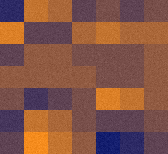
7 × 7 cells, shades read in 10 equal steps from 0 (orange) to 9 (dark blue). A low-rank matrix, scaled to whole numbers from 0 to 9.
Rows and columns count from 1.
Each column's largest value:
8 7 6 6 9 8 6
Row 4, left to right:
4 4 4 4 5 5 4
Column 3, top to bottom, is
3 6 4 4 6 3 2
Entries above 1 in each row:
7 6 7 7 6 7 6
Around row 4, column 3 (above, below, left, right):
4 6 4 4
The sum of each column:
37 25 28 32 33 35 31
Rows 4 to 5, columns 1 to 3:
4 4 4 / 5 7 6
